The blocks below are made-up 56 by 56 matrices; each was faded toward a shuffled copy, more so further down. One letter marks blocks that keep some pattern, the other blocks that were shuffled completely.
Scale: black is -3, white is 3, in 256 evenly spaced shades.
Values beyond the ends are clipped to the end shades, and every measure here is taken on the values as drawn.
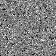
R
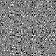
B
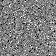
R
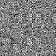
B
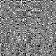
B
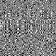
B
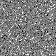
R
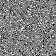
R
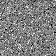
R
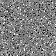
R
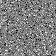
R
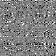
B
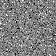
R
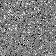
R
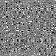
B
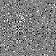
B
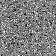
R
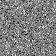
R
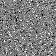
R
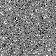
R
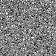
R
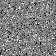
R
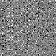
B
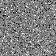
R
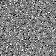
R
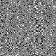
B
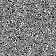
R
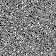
R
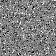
R
